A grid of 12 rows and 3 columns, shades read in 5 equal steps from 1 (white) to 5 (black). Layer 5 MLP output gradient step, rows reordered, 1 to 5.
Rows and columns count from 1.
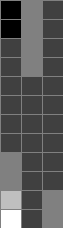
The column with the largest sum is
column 3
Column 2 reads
3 3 3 3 4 4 4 4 4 4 4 4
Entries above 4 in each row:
1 1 0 0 0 0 0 0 0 0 0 0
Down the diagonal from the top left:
5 3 4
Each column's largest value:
5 4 4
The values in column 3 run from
3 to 4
